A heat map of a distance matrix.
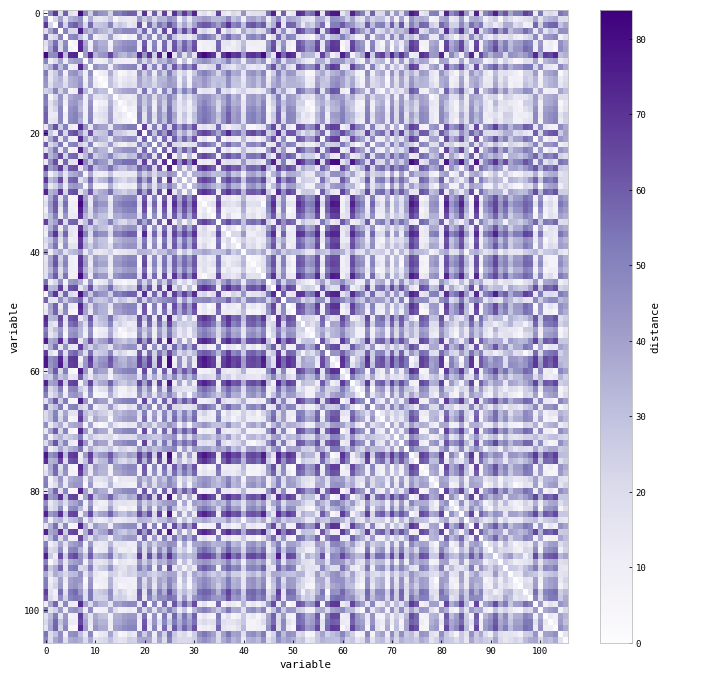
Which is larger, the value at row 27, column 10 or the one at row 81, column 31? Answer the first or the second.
the second
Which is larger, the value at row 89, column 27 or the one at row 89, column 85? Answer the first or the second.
the second
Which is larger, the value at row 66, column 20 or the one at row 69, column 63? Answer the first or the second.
the first
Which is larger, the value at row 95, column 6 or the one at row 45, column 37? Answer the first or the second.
the second
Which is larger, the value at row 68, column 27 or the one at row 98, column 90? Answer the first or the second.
the first
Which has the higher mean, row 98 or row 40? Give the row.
98
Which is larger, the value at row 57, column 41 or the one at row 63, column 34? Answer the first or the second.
the first
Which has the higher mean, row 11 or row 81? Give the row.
81
